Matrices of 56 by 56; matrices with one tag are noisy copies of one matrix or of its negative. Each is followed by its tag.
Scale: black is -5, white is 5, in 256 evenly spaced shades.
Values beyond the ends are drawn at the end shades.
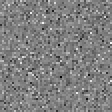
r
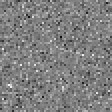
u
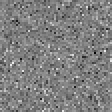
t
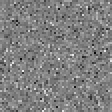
t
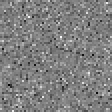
u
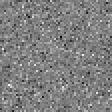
u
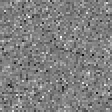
u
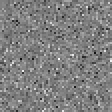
t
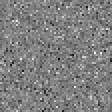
t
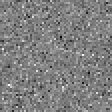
u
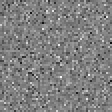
r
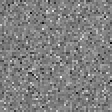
r
